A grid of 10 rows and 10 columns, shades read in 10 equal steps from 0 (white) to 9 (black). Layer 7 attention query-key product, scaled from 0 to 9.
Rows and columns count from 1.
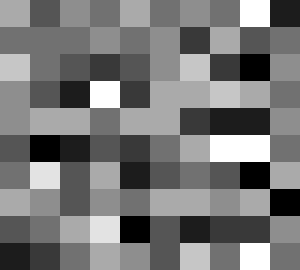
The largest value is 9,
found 5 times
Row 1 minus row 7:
-2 5 -2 2 -5 -1 -1 -1 -9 5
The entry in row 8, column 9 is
3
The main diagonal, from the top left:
3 5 6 0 3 5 5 4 7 5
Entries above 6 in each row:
1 1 3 2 3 3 2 1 4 2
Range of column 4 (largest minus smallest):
7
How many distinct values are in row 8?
5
